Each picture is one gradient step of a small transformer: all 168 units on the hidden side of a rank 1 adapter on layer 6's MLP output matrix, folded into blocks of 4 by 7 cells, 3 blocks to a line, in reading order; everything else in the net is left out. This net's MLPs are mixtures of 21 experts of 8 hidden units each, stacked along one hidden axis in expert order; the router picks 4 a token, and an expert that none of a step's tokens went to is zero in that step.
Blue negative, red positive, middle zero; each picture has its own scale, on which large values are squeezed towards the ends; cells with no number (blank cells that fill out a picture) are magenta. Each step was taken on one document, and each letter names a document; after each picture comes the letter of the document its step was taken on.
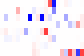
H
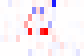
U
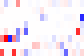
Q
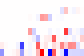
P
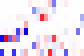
Q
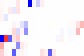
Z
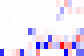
P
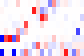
Q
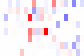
U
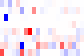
P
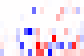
P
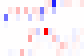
U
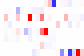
H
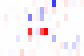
U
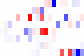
H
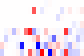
P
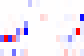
Q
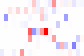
U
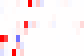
Z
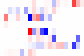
U
